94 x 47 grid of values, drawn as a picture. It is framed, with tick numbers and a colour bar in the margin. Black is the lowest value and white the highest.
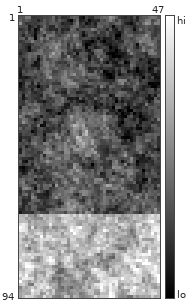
Ninth with the highest average: bottom right. Grain: blotchy. Stripes: none. Seam: horizontal, 70% of the way down, the bottom part higher.
